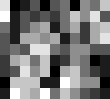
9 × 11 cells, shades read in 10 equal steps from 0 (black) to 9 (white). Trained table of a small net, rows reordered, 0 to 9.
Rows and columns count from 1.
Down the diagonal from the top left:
8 1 3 6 8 1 6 7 3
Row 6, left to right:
2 6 7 4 7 1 2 5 4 0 1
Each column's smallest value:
0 0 1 2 0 0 1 0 2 0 0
